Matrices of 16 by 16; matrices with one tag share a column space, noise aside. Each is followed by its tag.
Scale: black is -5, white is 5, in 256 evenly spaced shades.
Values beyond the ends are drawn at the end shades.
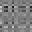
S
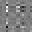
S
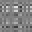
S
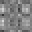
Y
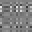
S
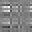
S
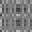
Y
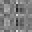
Y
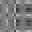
Y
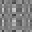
Y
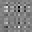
S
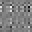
S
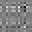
S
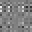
S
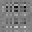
S
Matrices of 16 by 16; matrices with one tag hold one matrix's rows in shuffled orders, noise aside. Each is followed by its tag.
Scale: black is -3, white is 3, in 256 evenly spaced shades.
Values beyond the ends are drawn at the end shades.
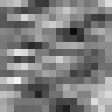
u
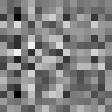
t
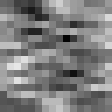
u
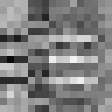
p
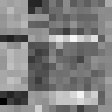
p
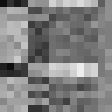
p
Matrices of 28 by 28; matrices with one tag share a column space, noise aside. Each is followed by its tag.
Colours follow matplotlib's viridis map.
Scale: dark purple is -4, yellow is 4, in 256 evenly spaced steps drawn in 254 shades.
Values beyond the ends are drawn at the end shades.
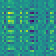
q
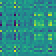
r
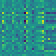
q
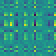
r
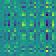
r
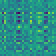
q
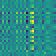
q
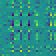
r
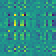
r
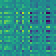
q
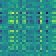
q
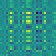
q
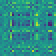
r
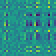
r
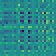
q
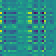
q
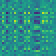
q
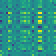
q
